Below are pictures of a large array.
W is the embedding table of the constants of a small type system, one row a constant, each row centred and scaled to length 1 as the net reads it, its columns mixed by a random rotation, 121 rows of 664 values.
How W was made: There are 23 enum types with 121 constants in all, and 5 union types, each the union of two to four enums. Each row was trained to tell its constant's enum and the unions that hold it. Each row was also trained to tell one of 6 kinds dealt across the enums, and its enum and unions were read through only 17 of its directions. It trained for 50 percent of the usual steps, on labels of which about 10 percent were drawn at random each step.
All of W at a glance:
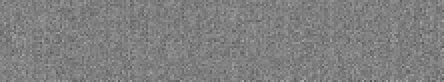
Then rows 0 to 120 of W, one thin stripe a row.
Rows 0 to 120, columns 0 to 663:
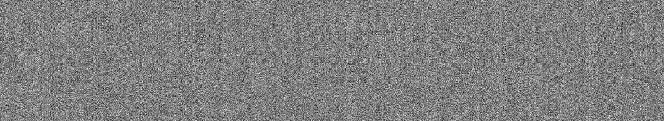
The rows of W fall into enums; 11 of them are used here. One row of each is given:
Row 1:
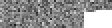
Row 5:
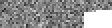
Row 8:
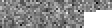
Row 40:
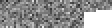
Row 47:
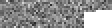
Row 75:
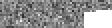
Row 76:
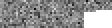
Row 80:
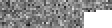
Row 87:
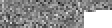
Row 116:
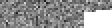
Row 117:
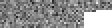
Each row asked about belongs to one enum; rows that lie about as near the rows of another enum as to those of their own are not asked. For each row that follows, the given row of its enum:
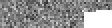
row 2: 1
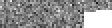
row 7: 8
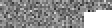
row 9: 75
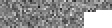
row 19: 116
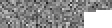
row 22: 1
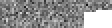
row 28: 116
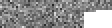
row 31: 8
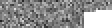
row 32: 8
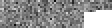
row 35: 1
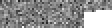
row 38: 47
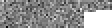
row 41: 75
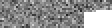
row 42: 5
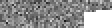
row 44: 116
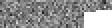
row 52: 47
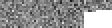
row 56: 87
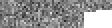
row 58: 116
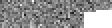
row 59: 5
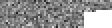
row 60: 116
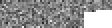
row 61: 47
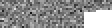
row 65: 5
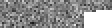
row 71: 117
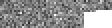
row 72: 116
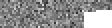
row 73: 1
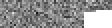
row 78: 1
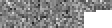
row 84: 116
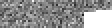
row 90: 5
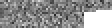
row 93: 5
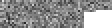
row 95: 87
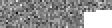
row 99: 75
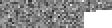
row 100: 75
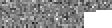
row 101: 87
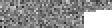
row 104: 8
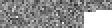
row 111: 87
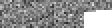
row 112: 8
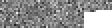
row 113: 47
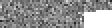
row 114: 8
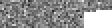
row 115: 75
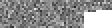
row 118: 75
